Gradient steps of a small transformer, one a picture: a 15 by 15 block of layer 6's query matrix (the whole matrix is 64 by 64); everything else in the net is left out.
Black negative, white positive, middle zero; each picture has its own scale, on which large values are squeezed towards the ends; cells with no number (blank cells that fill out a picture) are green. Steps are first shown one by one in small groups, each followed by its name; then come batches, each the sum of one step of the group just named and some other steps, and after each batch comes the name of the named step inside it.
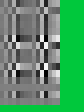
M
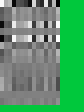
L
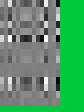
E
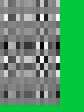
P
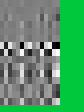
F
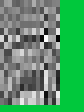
E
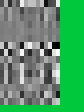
F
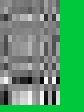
E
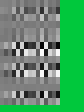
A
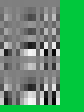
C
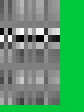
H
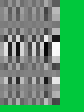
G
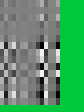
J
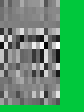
H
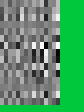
J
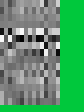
H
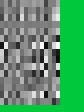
C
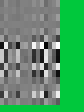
A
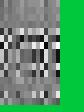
H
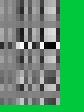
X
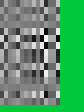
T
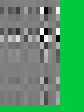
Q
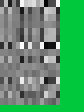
X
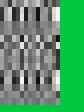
X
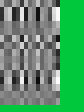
X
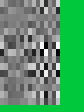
X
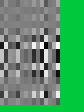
T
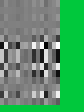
X
